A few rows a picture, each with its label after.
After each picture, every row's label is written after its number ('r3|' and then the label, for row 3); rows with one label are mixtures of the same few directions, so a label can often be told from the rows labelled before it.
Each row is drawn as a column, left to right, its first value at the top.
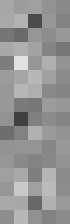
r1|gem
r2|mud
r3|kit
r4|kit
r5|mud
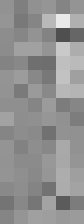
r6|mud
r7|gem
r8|kit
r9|kit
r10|mud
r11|mud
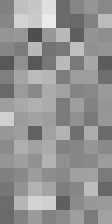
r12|mud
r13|gem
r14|gem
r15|gem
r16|gem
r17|gem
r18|kit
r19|kit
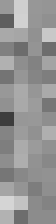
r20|mud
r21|gem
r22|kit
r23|gem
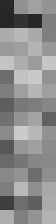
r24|gem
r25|kit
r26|kit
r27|mud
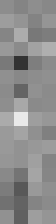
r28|mud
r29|mud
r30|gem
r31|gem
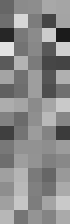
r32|gem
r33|kit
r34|kit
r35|mud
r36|gem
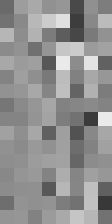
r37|gem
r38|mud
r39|gem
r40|kit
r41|mud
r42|gem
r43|mud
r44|mud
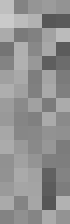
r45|gem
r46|mud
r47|kit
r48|kit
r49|mud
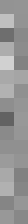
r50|mud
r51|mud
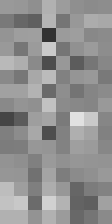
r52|mud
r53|mud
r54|kit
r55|gem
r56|mud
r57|mud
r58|mud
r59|kit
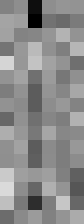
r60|kit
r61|mud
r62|gem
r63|kit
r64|mud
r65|kit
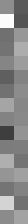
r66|kit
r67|gem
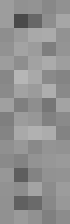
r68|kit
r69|kit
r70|kit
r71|gem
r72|kit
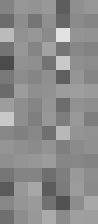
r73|mud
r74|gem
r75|mud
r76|kit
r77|gem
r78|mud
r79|mud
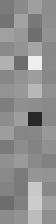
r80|gem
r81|kit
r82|mud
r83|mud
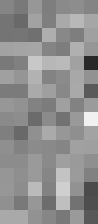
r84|gem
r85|gem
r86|mud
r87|gem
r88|kit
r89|mud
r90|mud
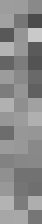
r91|gem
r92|kit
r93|mud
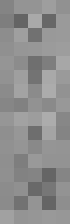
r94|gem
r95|kit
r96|kit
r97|kit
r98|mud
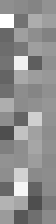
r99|kit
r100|kit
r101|mud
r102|mud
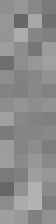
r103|kit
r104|mud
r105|kit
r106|gem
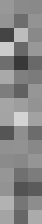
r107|gem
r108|mud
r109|kit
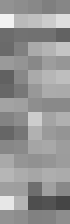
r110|kit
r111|kit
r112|mud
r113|mud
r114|mud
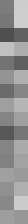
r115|gem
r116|gem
